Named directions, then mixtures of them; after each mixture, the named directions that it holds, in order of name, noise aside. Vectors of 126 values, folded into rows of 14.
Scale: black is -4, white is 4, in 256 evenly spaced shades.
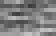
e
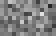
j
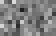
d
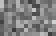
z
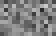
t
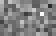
j, z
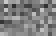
e, t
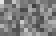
d, z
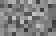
j, z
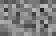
t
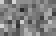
d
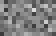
t, z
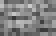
e, z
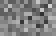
j, t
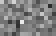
d, j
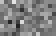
d, j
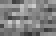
d, e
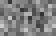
d, j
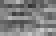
e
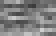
e
